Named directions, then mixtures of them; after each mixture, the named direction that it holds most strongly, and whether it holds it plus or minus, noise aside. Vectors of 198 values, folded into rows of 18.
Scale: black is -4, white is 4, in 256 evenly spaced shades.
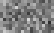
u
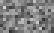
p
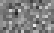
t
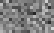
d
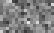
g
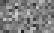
u, minus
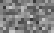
p, minus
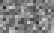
p, minus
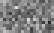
u, plus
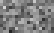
p, plus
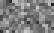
g, minus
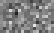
t, plus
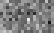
u, plus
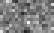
g, plus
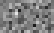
t, minus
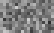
u, plus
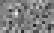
t, minus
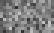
u, minus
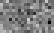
d, plus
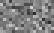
d, plus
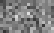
u, minus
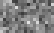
g, plus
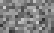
p, plus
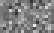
t, plus
